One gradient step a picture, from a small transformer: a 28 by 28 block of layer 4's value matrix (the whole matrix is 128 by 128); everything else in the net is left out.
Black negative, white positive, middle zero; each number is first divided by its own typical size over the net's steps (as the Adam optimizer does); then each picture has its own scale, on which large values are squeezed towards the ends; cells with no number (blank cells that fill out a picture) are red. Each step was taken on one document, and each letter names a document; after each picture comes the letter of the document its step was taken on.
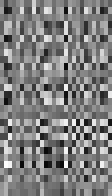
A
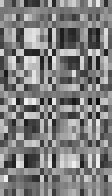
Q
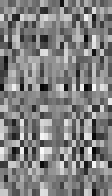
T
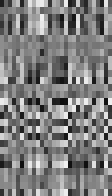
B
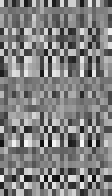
Q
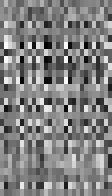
A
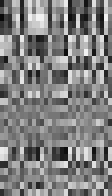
B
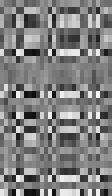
Q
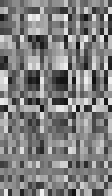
B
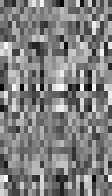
T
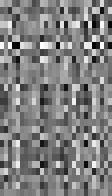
T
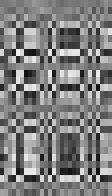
Q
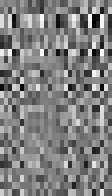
T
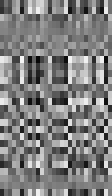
B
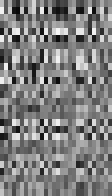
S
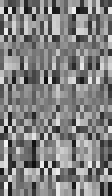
S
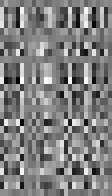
A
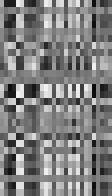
A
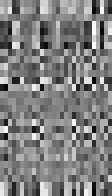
T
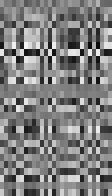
Q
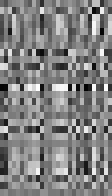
T
